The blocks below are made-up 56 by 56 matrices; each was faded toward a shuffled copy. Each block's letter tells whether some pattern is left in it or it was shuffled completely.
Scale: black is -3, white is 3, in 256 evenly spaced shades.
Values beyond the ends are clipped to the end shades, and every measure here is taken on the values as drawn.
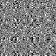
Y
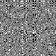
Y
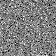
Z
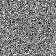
Z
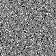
Z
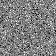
Z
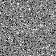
Z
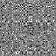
Y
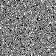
Z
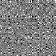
Y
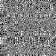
Y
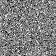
Z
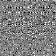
Y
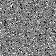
Z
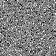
Z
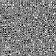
Y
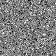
Z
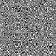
Y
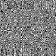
Y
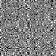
Y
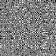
Y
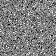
Z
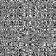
Y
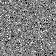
Z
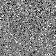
Z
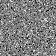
Z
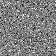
Z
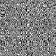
Y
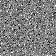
Z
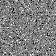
Z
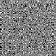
Y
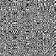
Y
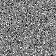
Z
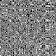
Y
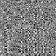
Y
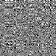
Y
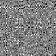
Y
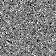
Z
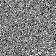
Z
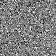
Z
